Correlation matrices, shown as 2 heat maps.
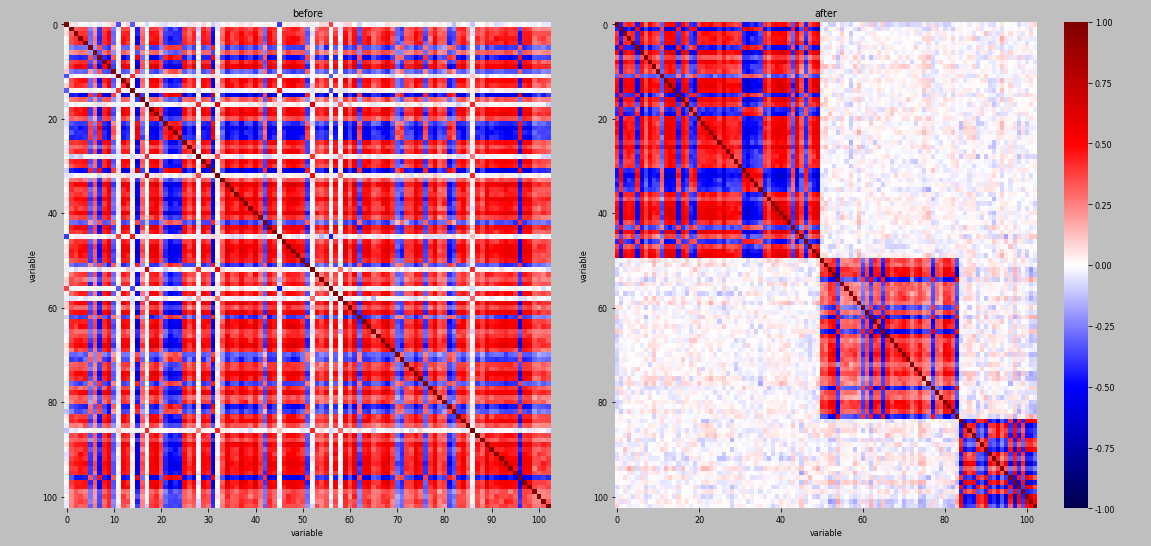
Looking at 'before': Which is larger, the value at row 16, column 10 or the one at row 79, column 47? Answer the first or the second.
the second
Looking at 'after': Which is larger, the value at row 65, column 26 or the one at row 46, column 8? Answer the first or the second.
the first
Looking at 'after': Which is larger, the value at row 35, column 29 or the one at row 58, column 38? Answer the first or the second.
the second
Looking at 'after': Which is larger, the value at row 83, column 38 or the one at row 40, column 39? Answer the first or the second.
the second
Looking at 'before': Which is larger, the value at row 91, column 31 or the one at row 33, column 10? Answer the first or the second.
the second
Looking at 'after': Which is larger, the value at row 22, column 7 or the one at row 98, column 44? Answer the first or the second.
the first
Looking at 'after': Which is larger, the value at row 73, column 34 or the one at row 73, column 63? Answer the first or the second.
the second
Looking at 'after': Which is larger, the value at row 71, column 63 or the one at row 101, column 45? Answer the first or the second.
the first
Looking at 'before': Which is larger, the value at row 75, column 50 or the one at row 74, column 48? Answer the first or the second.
the second
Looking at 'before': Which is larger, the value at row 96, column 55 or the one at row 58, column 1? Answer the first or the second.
the second
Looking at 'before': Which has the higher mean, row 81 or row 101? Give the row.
101
